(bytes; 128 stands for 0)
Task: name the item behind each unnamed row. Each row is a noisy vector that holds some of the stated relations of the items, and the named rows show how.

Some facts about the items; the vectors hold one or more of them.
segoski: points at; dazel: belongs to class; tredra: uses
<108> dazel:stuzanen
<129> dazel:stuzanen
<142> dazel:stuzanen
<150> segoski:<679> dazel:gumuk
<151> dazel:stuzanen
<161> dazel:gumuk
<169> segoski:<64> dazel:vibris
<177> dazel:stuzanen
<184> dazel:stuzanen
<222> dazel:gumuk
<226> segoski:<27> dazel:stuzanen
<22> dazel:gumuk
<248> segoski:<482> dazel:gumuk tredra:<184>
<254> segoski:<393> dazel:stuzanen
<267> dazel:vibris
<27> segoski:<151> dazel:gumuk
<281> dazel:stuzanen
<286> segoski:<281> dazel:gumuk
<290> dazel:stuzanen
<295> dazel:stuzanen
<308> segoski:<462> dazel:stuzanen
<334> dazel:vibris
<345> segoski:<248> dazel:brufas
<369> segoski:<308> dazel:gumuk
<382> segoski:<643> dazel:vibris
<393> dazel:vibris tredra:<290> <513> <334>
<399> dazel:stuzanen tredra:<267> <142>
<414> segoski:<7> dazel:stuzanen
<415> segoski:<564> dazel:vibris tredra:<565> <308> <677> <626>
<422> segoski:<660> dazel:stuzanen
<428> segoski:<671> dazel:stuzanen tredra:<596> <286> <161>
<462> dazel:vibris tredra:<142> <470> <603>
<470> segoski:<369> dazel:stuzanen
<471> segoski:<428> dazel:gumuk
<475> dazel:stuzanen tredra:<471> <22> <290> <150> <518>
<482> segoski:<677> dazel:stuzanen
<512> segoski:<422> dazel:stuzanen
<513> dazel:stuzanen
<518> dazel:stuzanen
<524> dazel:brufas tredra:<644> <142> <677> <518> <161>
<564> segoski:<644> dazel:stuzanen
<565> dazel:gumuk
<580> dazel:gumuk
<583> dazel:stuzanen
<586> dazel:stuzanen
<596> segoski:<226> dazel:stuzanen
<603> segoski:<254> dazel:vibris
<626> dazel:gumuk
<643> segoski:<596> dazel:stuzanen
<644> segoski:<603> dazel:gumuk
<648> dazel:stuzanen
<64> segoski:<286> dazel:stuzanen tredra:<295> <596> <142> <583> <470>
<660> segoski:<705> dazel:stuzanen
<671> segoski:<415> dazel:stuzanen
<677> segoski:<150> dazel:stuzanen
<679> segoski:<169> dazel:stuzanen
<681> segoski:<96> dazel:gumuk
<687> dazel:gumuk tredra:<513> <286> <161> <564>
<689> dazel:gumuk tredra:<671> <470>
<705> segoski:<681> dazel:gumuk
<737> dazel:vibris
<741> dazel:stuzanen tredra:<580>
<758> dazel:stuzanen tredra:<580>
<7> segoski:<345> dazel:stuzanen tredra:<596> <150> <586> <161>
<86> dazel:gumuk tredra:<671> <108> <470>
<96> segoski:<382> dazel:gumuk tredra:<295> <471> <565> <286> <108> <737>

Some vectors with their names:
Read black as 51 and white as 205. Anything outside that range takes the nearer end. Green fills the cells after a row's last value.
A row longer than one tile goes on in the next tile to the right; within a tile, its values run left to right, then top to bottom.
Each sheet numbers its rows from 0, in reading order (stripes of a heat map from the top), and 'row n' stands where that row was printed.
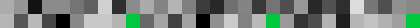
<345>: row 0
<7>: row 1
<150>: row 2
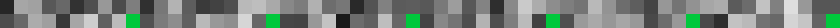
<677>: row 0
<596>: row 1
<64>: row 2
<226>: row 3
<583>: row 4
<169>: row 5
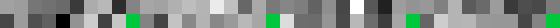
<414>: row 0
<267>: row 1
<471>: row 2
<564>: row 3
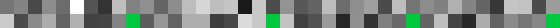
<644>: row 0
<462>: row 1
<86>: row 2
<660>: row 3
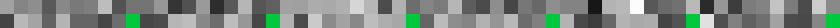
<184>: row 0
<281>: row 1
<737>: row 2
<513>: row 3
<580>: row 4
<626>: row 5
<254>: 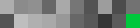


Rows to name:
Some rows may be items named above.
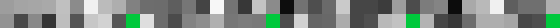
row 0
<382>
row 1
<22>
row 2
<308>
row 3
<580>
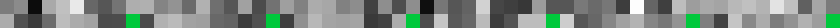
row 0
<580>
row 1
<254>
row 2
<671>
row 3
<308>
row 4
<161>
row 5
<267>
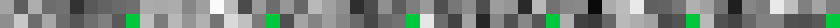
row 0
<475>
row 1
<334>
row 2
<399>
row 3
<687>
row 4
<580>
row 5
<222>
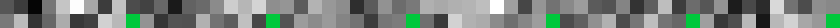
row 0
<369>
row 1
<27>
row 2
<399>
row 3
<603>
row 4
<679>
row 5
<150>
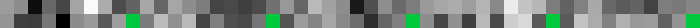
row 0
<248>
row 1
<428>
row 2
<399>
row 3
<382>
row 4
<518>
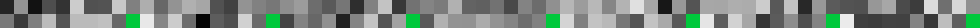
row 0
<286>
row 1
<524>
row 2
<482>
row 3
<586>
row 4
<393>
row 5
<415>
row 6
<96>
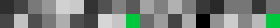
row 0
<470>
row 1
<7>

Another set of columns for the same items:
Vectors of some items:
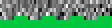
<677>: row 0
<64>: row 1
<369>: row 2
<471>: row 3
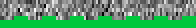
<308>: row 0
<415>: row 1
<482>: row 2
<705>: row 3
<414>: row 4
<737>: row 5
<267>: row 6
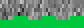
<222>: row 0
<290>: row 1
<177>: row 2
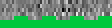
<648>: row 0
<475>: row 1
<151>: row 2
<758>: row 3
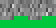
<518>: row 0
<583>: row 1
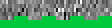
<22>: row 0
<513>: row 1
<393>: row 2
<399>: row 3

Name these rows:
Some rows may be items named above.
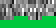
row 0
<524>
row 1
<603>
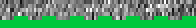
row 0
<64>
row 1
<267>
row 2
<518>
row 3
<603>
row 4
<254>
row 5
<462>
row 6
<150>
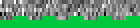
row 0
<345>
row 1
<267>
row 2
<679>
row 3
<334>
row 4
<184>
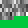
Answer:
<7>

